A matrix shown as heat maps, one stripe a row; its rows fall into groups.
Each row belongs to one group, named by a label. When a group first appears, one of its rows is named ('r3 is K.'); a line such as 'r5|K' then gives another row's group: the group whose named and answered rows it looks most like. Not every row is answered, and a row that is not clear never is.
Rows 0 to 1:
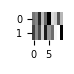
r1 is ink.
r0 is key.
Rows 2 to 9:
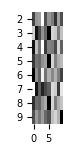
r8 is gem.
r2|ink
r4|ink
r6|ink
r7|key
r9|ink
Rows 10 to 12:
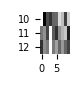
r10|key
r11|ink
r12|ink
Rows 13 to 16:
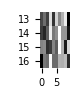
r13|ink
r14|ink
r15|key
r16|ink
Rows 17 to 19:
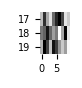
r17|gem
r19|key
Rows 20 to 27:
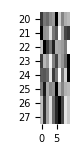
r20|gem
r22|key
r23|ink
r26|gem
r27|gem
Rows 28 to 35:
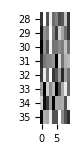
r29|ink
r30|ink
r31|gem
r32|ink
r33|gem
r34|key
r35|ink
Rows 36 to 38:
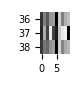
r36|gem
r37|ink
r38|gem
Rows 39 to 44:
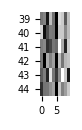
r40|key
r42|gem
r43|ink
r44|gem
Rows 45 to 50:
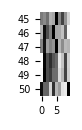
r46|key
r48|key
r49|key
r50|ink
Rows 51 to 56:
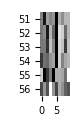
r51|gem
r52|key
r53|key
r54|gem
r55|key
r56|ink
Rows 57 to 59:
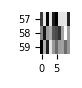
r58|gem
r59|ink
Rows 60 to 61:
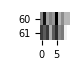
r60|gem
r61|gem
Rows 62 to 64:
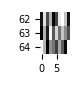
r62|ink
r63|ink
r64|key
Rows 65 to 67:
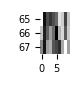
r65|key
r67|gem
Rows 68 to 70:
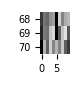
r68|gem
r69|gem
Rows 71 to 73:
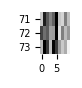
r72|gem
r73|key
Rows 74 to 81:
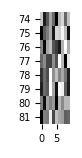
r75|ink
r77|key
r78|ink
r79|ink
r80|gem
